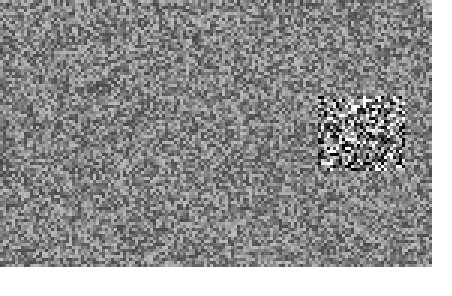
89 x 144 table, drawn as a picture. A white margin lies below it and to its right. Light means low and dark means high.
No overall slope runs across the table. The middle right is the roughest part. No regular stripes run through it. The values follow a bell shape. In the middle right lies a patch that is rougher than the rest. The texture is fine-grained noise.
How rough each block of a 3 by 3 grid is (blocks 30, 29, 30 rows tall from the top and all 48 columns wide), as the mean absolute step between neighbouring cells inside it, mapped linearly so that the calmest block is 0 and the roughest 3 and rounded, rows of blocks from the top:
0 0 0 / 0 0 3 / 0 0 0
